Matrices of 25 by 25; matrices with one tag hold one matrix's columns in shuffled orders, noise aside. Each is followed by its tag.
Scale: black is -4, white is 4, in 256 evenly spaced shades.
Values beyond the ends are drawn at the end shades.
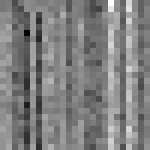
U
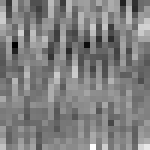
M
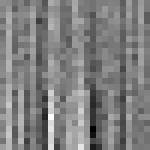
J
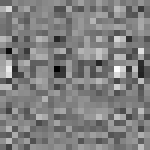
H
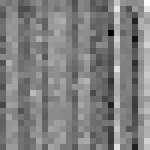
U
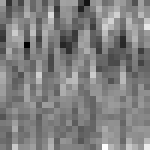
M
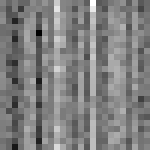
U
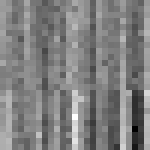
J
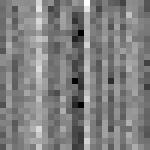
U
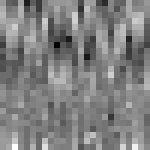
M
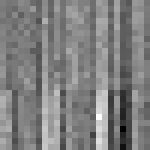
J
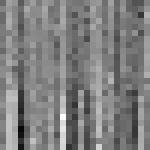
J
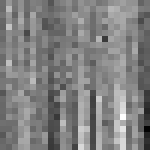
J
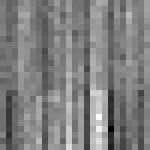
J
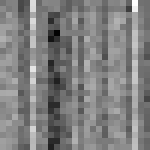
U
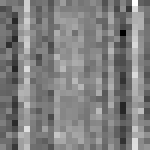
U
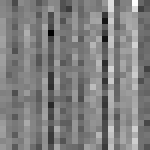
U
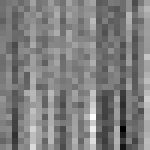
J
